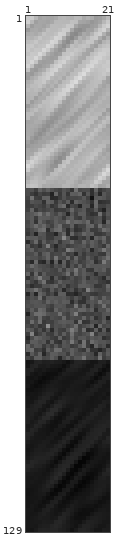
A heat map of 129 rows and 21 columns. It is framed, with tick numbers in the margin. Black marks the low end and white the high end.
It is made of 3 by 1 panels. Panel 1,1: high, slanting up to the right. Panel 2,1: low, fine-grained. Panel 3,1: very low, slanting up to the right, faint in contrast.
